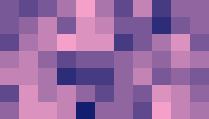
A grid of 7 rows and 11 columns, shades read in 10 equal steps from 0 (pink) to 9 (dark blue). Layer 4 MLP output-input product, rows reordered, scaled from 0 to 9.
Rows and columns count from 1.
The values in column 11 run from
3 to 5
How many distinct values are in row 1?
7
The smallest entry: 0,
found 3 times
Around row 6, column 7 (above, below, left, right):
4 4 6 5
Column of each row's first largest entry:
9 9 7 4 4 1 5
